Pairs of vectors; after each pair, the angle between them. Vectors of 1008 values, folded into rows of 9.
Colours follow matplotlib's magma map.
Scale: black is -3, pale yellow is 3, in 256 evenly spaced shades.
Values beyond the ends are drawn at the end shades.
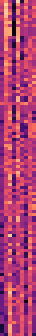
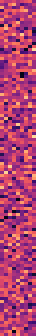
orthogonal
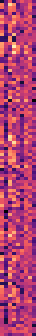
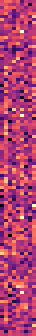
partly opposed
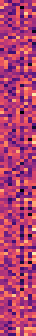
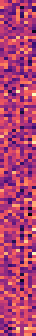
nearly parallel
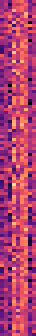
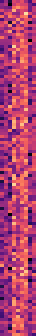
nearly parallel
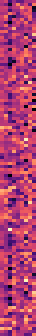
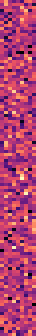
orthogonal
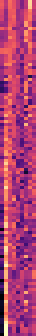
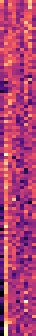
nearly parallel
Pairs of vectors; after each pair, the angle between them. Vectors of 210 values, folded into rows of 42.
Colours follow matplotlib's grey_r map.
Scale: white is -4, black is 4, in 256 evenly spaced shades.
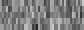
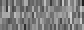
partly opposed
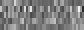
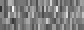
orthogonal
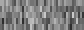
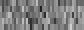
nearly opposite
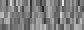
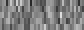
nearly parallel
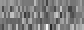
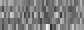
nearly parallel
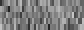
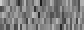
partly opposed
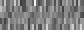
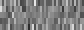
nearly parallel
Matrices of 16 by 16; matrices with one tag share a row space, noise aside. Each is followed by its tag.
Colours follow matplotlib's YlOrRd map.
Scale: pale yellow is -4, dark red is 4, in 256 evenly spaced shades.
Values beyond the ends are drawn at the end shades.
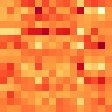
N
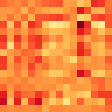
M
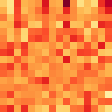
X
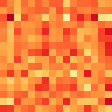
X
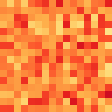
X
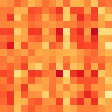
X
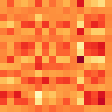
N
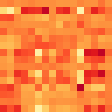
N
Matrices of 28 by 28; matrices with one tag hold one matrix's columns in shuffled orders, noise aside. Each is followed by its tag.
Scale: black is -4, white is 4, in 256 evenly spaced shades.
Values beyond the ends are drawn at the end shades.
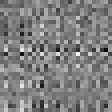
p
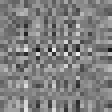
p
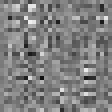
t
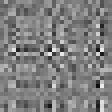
p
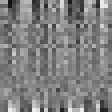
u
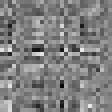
p
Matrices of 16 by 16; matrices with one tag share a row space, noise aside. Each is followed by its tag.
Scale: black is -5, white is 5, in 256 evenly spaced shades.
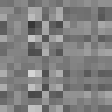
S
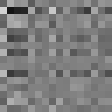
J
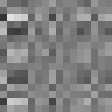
J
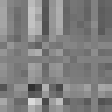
S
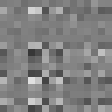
S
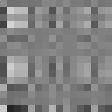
J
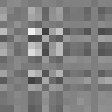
S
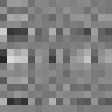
J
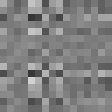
S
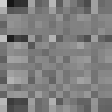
J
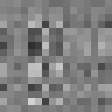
S
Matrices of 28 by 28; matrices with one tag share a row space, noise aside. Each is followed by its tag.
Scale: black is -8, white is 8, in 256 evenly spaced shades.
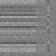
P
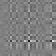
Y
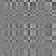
Y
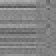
P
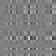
Y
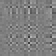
Y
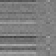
P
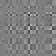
Y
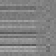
P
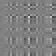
Y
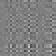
Y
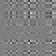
Y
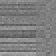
P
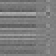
P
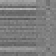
P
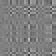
Y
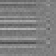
P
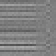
P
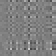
Y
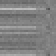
P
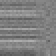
P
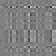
Y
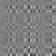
Y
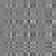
Y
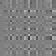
Y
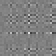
Y
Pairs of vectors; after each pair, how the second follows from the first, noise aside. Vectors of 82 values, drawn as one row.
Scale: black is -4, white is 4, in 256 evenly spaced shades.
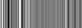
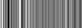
copied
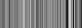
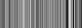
copied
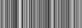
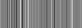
partly zeroed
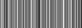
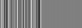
partly zeroed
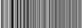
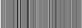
partly zeroed
